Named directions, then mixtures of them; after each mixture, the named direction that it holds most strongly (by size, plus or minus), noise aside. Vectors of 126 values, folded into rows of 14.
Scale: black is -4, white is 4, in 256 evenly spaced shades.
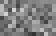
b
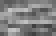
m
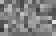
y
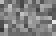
y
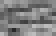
m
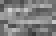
m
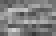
m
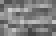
m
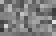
y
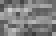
m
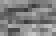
m
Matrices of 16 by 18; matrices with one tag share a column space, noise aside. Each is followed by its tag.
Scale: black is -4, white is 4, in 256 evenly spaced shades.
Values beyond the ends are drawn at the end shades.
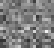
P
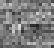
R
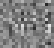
R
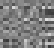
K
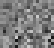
P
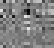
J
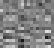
P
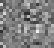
R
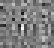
R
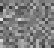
K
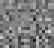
P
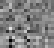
P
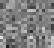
P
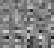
P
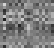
R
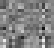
P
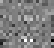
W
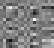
K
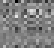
J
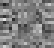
R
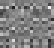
K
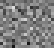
K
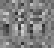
R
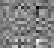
K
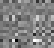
W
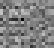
K
